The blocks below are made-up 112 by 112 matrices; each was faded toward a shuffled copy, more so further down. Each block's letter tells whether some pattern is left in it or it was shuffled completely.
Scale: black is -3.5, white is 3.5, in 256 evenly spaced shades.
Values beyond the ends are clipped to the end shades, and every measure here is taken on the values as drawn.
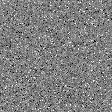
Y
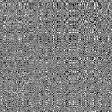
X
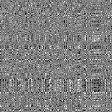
X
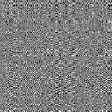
X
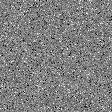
Y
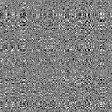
X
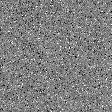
Y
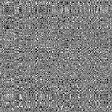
X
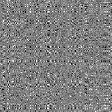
X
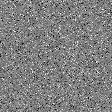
Y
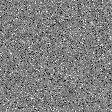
Y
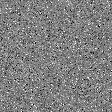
Y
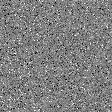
Y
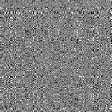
X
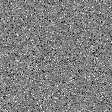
Y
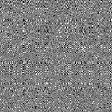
X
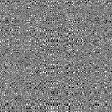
X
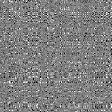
X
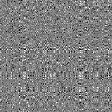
X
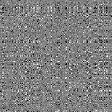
X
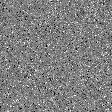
Y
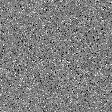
Y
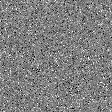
Y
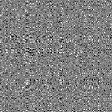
X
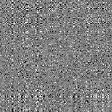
X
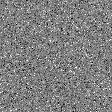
Y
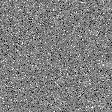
Y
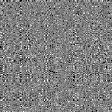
X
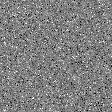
Y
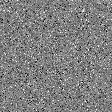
Y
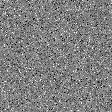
Y
